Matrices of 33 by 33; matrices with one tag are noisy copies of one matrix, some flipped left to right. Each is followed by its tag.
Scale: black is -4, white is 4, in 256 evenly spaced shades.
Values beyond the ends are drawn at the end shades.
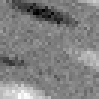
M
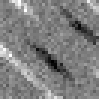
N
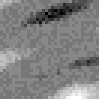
M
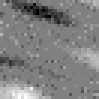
M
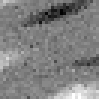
M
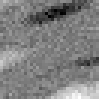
M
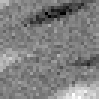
M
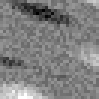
M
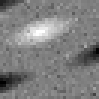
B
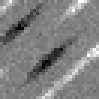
N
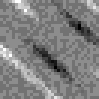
N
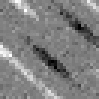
N
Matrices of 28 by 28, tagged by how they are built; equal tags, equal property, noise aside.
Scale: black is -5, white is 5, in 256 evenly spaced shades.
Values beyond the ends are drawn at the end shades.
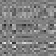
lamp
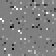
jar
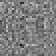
lamp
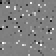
jar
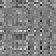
lamp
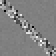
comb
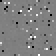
jar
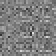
lamp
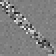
comb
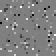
jar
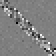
comb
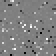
jar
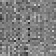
lamp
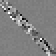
comb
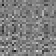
lamp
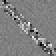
comb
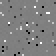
jar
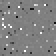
jar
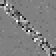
comb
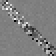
comb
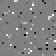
jar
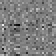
lamp
